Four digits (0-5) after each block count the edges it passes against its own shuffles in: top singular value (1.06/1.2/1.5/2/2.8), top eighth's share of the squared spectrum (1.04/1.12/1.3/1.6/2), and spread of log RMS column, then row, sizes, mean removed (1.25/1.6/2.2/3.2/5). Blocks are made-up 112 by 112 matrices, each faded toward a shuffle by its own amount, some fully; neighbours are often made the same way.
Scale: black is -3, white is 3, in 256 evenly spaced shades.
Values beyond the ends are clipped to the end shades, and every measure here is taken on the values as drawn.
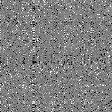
4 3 2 1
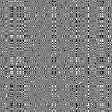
5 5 4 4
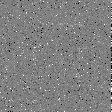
4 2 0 0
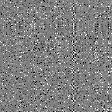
4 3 2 1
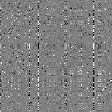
5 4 3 2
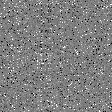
3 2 1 0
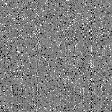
4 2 2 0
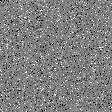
2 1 0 0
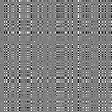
5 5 5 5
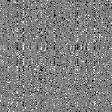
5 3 2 2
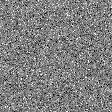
1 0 0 0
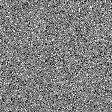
1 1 0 0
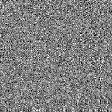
4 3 2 2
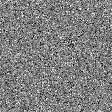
0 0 0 0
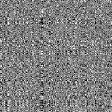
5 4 3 3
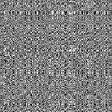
5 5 4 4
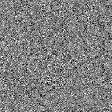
4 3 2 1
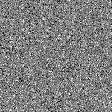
3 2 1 0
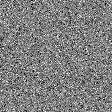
2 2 1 0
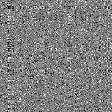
4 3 2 1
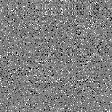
4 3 1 1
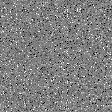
3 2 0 0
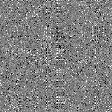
4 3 2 1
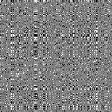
5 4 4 3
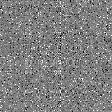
4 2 1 1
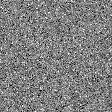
0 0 0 0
